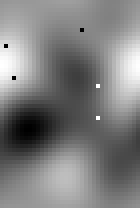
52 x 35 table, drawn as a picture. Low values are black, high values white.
Histogram: bell-shaped. Lone odd cells: 5, 2 higher and 3 lower than their neighbours. Average level on the scale: 50%. Stripes: none. Ninth with the highest average: top left.
